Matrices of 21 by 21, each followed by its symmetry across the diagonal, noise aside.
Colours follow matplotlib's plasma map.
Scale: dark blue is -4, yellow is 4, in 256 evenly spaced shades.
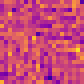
antisymmetric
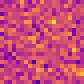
neither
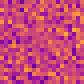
antisymmetric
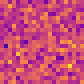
neither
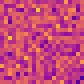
symmetric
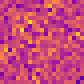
symmetric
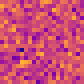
neither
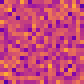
symmetric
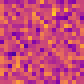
antisymmetric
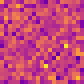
symmetric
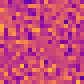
antisymmetric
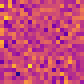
neither
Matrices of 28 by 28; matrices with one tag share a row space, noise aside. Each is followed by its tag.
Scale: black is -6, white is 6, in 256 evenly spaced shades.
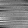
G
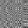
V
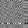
V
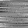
G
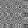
V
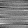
G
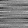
G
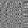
V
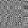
V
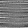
G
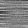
G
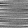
G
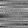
G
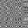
V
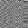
V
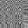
V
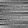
G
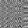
V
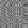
V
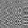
V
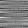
G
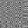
V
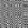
V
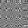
V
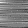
G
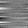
G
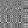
V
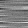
G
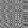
V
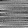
G
